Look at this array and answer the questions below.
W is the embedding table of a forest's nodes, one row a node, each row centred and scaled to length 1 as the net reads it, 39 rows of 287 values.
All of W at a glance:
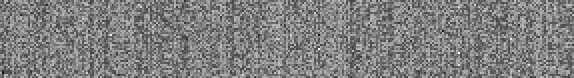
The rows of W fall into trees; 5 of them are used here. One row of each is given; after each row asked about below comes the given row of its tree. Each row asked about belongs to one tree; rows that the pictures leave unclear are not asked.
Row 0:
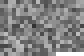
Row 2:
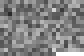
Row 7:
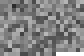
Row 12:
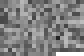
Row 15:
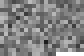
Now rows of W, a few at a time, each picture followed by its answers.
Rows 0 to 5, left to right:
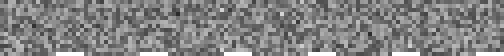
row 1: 12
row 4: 7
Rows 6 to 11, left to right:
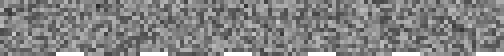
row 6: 2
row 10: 12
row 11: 0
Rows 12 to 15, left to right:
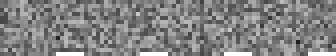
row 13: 12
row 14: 7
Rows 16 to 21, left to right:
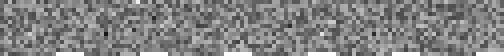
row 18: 2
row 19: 12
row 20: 12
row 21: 2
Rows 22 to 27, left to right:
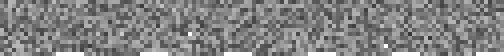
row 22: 0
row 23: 2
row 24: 0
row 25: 12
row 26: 0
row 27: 7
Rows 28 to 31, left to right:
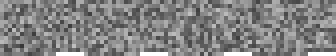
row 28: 7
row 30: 0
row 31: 12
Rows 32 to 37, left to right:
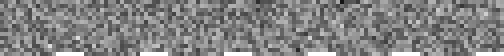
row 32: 0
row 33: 7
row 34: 12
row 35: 15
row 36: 15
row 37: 0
